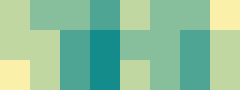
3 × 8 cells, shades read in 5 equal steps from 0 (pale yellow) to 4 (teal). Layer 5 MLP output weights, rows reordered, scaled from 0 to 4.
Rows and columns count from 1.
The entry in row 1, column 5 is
1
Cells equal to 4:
2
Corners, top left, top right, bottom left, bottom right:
1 0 0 1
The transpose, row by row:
1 1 0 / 2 1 1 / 2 3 3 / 3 4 4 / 1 2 1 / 2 2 2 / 2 3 3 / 0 1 1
